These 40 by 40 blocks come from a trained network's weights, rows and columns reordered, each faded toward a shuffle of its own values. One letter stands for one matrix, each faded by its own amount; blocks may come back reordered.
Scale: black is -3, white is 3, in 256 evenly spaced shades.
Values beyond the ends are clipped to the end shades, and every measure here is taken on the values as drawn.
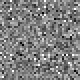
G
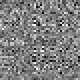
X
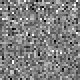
G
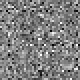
X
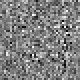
X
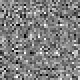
X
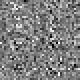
X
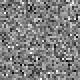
G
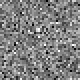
G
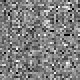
X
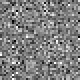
X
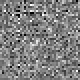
X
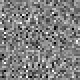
X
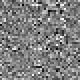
X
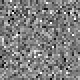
G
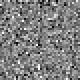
G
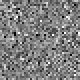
G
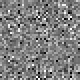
X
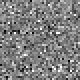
G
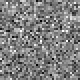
G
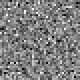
G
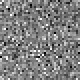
G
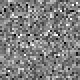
G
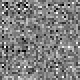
X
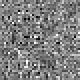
X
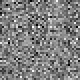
X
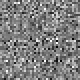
X
